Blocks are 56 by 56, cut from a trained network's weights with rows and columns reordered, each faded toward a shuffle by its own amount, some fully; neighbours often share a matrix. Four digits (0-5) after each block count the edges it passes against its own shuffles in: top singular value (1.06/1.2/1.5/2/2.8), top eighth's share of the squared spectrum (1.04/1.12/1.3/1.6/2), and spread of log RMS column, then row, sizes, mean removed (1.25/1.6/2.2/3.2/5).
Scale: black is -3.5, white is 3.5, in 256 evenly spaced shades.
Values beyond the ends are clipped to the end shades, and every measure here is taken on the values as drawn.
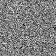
2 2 0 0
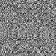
4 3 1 2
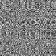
4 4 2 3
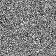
0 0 0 0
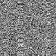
4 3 2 1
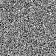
2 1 0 0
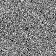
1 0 0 0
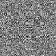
4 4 1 2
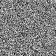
0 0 0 0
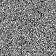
0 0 0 0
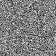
0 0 0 0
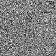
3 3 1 1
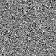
2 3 0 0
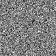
1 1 0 0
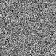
3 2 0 0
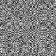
4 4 3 2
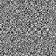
4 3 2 1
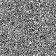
0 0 0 0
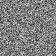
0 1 0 0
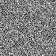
2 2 0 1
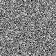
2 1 0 0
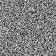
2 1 0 0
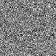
3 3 0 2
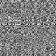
4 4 0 3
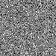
2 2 0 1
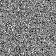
2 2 0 0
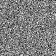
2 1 0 0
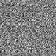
4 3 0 2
